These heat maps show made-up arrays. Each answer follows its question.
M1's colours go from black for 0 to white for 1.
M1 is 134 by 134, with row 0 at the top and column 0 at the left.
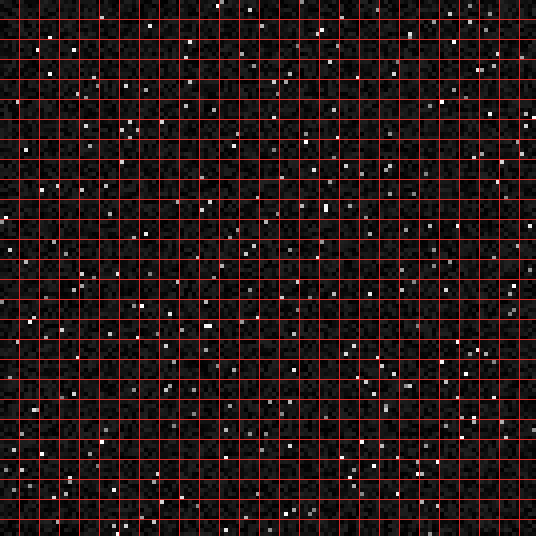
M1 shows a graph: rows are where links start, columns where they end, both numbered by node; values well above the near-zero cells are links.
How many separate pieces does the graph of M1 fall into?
1
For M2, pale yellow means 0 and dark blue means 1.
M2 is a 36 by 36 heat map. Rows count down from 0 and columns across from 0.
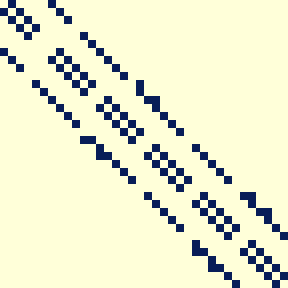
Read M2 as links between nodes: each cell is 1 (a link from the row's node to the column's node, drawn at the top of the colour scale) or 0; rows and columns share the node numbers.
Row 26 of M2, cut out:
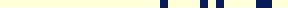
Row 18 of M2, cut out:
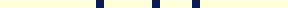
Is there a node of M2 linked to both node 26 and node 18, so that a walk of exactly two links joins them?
no
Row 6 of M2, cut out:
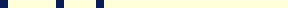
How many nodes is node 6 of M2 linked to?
3
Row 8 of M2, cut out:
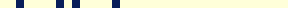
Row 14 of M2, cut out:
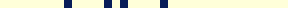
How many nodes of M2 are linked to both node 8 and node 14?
0
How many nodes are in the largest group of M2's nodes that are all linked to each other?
3
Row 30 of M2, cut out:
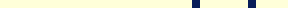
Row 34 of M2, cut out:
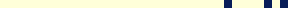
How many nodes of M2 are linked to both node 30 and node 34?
0
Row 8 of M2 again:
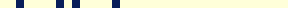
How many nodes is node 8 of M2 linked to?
4
